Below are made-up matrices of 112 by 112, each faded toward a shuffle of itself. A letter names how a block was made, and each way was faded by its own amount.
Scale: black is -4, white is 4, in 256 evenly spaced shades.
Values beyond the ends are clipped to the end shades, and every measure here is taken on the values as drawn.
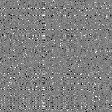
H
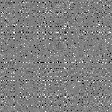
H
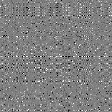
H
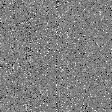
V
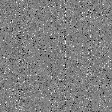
V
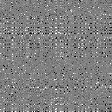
H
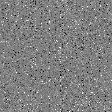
V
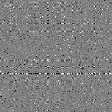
H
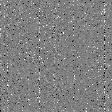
V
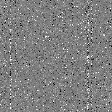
V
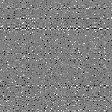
H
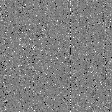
V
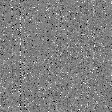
V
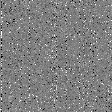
V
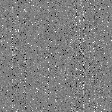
V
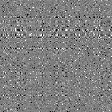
H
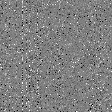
V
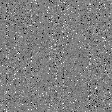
V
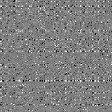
H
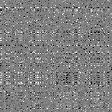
H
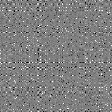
H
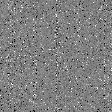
V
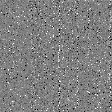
V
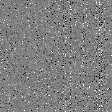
V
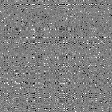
H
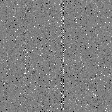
V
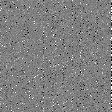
V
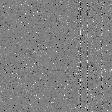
V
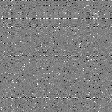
H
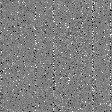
V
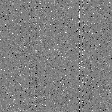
V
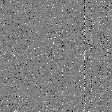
V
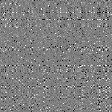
H
